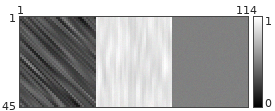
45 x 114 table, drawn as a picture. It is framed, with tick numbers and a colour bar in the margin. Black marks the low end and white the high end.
The table splits into one row of 3 panels. Panel 1,1: low, slanting down to the right. Panel 1,2: very high, streaked downward, faint in contrast. Panel 1,3: middling, flat.
